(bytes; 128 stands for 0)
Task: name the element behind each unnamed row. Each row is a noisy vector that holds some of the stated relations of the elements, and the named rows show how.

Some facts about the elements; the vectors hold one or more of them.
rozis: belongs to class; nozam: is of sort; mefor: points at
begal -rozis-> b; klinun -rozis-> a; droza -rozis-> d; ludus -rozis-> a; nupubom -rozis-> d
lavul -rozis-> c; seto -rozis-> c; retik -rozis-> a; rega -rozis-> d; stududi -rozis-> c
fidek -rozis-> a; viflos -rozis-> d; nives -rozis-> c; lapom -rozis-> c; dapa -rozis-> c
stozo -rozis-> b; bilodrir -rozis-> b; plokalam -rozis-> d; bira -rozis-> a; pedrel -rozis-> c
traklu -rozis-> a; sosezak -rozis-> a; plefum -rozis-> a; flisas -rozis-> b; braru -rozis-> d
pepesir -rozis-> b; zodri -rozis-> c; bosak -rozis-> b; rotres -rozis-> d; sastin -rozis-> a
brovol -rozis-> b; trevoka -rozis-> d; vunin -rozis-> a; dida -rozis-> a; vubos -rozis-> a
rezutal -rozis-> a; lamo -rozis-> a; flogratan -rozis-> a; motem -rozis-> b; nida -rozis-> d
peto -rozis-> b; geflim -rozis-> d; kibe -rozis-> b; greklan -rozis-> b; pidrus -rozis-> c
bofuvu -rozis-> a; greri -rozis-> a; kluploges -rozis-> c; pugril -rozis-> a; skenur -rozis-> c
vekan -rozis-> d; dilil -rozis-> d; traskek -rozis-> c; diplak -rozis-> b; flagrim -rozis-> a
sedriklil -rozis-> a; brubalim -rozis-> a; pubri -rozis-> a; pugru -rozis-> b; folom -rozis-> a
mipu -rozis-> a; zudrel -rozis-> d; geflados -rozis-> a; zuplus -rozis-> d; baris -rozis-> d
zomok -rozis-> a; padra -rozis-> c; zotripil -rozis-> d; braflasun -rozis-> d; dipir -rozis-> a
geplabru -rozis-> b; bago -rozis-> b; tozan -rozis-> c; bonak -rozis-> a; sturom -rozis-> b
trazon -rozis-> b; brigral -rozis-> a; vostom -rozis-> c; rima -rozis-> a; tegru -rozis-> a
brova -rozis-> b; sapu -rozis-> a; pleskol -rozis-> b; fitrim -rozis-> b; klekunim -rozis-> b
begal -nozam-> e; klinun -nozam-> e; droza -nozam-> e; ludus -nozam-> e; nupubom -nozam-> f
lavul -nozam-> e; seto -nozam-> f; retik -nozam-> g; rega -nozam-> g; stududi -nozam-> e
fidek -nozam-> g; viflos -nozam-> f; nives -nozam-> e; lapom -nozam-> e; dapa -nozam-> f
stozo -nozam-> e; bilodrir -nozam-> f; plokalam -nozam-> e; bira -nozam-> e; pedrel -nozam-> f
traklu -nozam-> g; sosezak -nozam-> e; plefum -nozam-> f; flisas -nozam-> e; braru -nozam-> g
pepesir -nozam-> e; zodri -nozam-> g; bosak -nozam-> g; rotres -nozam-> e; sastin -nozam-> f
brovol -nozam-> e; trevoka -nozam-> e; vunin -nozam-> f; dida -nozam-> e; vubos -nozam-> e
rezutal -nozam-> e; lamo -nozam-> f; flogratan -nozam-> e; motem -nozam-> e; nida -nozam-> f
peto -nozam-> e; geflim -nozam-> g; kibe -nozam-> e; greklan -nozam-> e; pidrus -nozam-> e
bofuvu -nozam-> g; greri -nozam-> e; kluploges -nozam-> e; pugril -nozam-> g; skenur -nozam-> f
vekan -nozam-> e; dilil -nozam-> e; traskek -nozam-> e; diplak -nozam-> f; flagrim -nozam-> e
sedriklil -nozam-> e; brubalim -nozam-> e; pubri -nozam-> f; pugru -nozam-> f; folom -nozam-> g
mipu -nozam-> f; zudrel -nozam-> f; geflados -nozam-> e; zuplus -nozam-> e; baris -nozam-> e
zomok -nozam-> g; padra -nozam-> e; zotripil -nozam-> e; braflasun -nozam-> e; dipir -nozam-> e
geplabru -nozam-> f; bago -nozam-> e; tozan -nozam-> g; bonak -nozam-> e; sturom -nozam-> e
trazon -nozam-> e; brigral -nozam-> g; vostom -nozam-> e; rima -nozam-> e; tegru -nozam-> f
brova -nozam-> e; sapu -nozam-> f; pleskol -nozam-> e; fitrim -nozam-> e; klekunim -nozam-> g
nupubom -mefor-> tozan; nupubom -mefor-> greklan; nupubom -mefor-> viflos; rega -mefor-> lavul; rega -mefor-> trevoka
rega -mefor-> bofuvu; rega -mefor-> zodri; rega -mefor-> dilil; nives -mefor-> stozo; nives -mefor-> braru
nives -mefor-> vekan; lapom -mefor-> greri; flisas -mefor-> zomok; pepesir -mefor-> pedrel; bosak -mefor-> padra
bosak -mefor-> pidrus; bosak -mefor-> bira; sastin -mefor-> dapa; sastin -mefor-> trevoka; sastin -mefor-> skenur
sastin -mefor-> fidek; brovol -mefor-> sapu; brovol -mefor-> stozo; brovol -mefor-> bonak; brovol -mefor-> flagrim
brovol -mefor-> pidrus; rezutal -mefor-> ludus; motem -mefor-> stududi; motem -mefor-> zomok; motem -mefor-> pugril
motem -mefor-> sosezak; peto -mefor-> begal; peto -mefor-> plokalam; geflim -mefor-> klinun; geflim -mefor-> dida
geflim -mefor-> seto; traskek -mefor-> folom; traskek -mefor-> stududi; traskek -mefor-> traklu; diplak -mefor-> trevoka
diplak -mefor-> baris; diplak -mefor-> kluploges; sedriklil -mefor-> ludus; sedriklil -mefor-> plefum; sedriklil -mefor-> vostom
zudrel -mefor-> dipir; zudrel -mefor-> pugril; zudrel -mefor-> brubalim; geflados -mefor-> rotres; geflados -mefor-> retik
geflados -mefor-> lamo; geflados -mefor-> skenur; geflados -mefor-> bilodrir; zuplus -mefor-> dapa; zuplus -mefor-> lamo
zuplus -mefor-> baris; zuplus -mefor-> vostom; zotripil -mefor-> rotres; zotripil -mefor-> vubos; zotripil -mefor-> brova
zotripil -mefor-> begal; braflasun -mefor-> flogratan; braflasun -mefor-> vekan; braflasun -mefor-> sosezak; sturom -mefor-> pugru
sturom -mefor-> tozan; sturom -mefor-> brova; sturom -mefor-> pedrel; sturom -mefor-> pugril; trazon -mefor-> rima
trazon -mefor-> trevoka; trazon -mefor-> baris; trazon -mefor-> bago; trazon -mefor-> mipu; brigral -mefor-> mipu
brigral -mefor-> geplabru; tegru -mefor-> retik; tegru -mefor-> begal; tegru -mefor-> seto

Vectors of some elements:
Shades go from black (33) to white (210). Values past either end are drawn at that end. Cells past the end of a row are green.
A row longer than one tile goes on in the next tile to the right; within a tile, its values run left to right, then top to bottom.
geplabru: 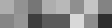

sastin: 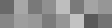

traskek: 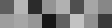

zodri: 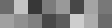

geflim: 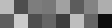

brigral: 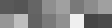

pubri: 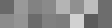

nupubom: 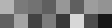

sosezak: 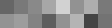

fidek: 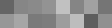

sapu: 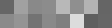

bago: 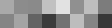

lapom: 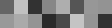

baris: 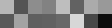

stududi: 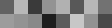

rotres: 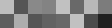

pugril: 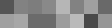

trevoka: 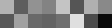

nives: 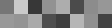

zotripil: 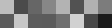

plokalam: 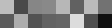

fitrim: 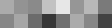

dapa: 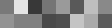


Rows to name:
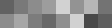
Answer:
rima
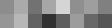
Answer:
sturom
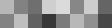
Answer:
begal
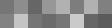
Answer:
tegru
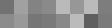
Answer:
lamo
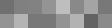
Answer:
retik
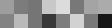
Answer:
trazon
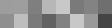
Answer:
bosak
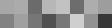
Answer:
diplak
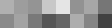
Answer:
stozo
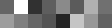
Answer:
pedrel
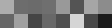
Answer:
zudrel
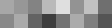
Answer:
brova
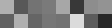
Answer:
rega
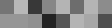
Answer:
vostom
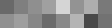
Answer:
flogratan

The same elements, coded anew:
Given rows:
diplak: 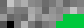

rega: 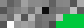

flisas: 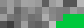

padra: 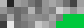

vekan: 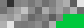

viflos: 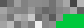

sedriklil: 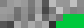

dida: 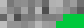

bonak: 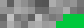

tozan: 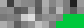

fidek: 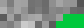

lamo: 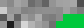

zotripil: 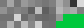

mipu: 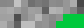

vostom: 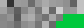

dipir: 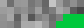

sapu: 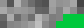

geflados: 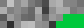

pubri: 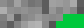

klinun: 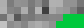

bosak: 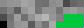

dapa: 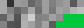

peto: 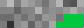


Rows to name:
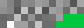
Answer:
geflim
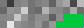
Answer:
braru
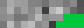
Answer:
brigral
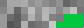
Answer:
geplabru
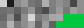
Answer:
zodri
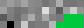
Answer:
bilodrir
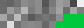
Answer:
braflasun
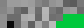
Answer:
pugru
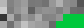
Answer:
retik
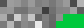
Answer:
nupubom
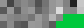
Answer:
nives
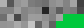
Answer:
bofuvu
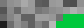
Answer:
brovol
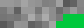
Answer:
klekunim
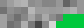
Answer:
bago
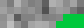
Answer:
greri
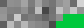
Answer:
zuplus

